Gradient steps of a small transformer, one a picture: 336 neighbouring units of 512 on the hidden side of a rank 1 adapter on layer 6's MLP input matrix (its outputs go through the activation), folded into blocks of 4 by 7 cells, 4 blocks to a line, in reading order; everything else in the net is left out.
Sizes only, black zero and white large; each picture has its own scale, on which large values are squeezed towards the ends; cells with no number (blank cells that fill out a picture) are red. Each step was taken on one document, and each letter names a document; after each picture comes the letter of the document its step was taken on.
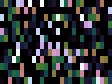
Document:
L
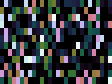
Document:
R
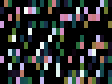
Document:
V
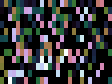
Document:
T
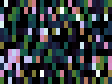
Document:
R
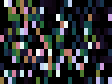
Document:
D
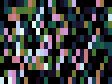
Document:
T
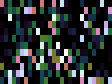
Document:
T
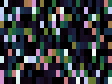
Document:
R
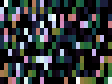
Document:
R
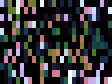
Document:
L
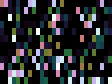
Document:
T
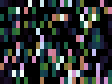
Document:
L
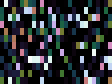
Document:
R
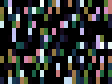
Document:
V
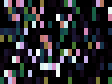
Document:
D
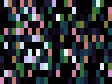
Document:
D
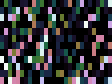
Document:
R
